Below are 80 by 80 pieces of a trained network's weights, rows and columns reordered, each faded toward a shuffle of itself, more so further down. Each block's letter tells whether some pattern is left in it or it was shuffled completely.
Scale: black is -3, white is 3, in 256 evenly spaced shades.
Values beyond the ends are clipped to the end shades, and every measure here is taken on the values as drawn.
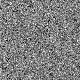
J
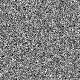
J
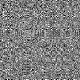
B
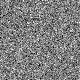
J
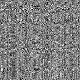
B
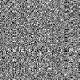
B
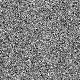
J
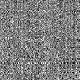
B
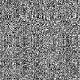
B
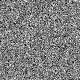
J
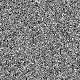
J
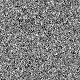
J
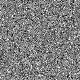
J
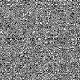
B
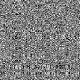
B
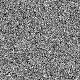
J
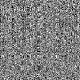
B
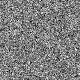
J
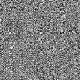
B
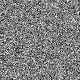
J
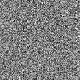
B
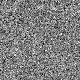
J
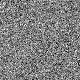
J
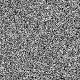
J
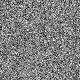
J
